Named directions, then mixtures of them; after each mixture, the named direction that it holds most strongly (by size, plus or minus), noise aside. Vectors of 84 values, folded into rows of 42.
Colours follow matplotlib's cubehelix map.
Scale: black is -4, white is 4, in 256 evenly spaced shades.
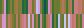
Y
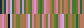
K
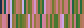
K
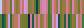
Y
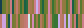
Y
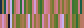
K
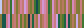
Y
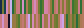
K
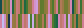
K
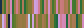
K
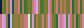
K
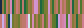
K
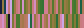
K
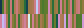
Y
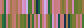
Y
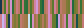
K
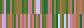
Y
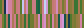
Y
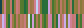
Y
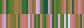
Y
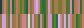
Y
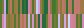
Y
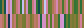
K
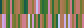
Y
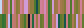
Y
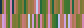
Y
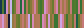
K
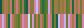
Y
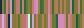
K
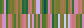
Y
